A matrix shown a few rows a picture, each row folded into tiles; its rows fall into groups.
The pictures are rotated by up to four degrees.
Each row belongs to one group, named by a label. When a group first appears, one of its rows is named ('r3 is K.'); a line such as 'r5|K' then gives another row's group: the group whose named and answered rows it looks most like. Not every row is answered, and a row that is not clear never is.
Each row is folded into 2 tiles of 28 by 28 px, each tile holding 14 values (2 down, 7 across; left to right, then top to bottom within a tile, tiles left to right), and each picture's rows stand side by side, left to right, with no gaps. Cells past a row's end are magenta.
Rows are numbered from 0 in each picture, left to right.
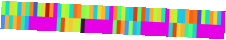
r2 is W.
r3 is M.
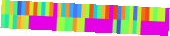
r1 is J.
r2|J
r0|J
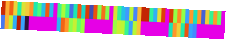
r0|W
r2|J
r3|W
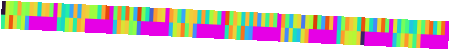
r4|W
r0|M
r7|J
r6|M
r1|J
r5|J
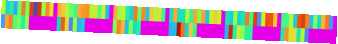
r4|W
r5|M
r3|M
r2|W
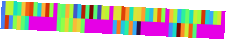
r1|J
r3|J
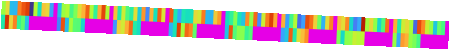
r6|J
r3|J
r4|W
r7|J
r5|J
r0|M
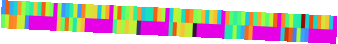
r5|W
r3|M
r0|M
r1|J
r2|M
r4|J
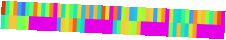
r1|W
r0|J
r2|J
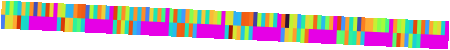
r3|M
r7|W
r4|M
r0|W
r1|M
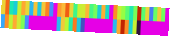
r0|M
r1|W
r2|M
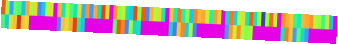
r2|W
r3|J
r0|J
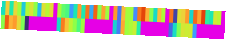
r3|J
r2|J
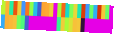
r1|M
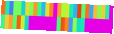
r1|W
